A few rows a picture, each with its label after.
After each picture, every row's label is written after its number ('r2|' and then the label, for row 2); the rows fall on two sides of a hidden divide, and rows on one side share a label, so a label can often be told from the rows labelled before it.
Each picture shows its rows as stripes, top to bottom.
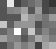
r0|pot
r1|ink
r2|ink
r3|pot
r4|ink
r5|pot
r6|ink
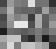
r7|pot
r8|pot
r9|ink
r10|ink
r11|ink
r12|pot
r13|pot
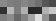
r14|pot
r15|ink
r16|pot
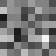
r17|pot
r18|pot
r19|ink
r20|ink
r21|pot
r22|pot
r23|ink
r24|pot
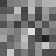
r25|ink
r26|ink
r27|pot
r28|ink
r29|pot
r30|pot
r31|ink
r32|pot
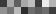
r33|ink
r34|pot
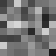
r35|ink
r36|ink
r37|pot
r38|ink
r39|ink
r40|ink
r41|pot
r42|pot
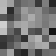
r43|pot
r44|pot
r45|ink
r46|pot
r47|pot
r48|ink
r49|ink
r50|pot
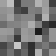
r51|pot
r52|pot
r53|pot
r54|pot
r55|pot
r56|pot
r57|ink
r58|ink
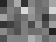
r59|ink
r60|ink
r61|pot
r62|ink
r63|pot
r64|ink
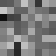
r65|ink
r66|pot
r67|ink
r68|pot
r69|pot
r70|ink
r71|pot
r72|pot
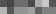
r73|ink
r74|pot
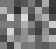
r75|pot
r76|pot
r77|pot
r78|ink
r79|pot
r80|ink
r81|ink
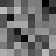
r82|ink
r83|pot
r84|ink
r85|ink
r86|pot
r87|pot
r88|ink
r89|pot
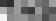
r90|ink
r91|pot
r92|pot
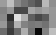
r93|pot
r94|pot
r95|ink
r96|ink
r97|ink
